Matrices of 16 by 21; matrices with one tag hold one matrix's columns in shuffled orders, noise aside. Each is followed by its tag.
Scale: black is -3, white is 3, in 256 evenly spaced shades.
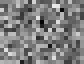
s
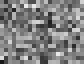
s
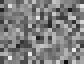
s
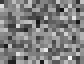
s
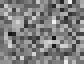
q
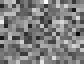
q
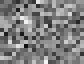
q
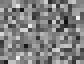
s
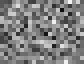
q
